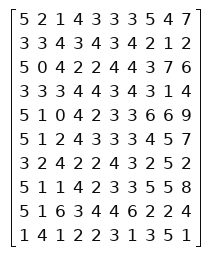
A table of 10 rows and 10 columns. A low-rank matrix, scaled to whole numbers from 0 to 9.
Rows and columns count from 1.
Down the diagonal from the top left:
5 3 4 4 2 3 3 5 2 1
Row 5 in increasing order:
0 1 2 3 3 4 5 6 6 9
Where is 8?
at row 8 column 10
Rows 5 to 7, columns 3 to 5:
0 4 2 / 2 4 3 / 4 2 2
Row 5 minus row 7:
2 -1 -4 2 0 -1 0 4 1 7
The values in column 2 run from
0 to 4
